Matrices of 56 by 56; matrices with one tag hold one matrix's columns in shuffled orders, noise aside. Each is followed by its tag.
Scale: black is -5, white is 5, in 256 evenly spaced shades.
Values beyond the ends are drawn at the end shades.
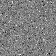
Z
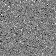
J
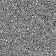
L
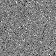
Z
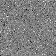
L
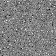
L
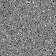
Z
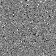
J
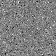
Z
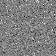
J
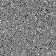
L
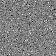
L
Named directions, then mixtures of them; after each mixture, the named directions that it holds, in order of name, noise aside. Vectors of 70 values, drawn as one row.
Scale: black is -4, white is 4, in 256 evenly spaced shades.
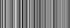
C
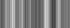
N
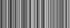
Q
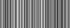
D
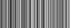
Q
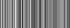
C, Q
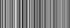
C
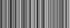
Q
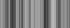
N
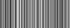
D, Q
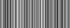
D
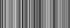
C, N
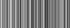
Q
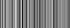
C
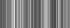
D, N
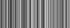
Q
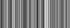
N, Q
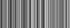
Q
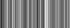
N, Q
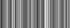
N, Q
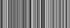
D, Q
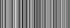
C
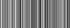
C, Q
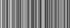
Q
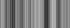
N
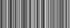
Q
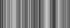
C, N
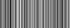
D, Q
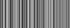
C, Q
